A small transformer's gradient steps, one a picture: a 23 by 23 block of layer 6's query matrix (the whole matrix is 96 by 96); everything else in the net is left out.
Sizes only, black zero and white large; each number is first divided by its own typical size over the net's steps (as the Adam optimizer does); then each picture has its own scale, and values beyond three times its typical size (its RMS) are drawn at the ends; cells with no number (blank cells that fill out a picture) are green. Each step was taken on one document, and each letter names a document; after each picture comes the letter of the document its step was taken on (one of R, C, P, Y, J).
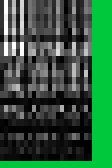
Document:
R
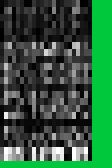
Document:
R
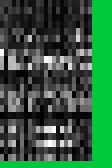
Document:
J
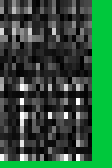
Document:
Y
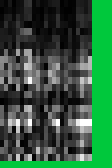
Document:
J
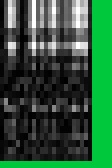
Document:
R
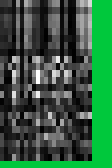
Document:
J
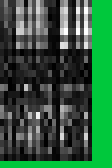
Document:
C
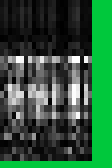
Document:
R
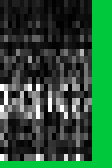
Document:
Y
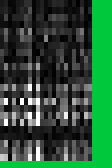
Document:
Y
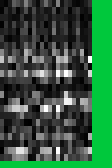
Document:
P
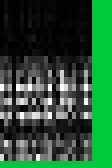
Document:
C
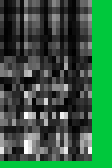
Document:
J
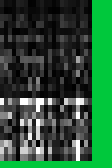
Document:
C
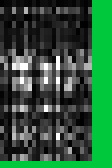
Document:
P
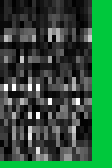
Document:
Y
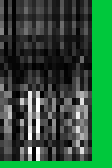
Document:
C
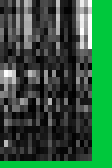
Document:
J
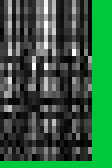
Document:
R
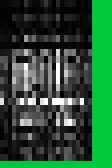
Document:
P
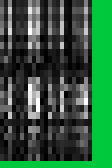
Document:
C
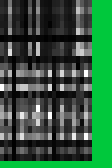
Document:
C
